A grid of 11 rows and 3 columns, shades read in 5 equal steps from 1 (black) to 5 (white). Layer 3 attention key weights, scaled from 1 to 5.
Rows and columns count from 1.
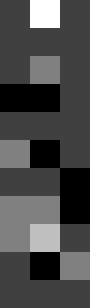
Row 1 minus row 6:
-1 4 0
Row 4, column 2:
1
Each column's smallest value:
1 1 1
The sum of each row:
9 6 7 4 6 6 5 7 9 6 6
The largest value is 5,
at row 1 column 2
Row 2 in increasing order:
2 2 2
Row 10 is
2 1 3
